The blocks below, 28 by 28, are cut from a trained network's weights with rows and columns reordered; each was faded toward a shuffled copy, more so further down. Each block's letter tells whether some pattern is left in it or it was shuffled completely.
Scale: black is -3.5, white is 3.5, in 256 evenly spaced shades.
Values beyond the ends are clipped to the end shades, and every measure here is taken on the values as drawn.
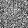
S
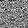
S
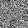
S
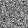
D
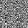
S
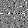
S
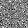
D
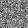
D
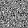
S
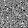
D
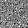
D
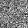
S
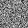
D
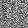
S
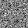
S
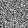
S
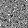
D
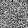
D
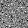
D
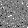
D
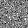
D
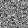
S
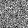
D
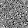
D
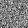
D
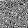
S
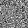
S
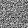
D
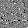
S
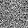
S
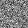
D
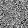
D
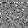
S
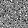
D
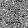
S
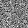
D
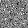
D
